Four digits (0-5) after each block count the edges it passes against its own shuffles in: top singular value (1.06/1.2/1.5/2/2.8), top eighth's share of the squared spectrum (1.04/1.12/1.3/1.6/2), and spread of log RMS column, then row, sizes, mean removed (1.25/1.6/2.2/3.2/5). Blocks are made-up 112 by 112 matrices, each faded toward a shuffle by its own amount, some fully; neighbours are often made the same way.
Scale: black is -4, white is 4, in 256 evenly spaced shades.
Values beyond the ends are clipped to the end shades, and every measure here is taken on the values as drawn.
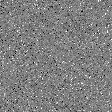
0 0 0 0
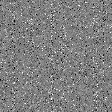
1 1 2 0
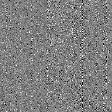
2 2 3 0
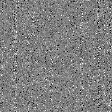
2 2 3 0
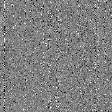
2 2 3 0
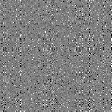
5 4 3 2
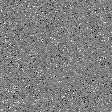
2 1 0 0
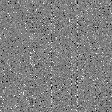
4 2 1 0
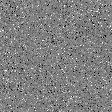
2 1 0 0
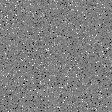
3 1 0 0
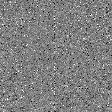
1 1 2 0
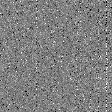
2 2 2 0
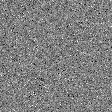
0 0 0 0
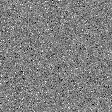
0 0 0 0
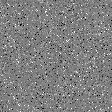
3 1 0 0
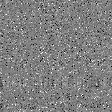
3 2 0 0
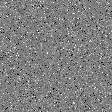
0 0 0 0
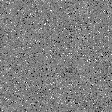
3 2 0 1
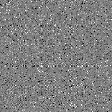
4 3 2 2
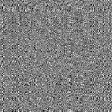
5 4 3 3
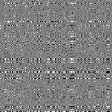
5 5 3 4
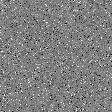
0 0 0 0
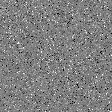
2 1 0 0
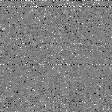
4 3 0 2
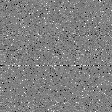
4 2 0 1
